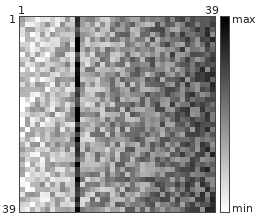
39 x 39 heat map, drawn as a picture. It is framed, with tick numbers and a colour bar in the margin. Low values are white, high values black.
Histogram: bell-shaped. Average level on the scale: 40%. Slope: up to the right. Odd lines: column 12.
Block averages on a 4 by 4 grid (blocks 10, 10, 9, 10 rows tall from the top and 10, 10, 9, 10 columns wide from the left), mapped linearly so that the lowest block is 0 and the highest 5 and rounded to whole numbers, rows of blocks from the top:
0 2 3 5 | 0 2 3 5 | 0 2 3 5 | 0 3 3 5
